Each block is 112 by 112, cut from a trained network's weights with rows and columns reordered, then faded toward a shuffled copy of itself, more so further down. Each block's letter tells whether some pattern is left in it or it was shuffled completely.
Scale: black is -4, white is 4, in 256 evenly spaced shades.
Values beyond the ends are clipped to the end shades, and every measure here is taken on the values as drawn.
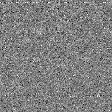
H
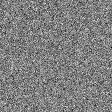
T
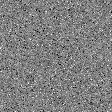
T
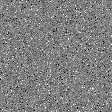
T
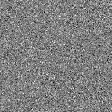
H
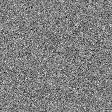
T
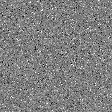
T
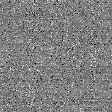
H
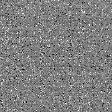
H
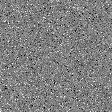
T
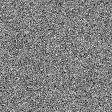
T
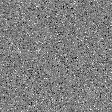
T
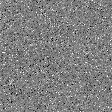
T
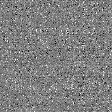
H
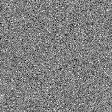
H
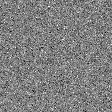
T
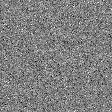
T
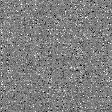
H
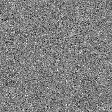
H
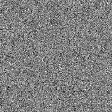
H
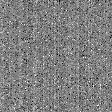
H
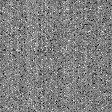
H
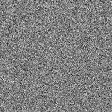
H
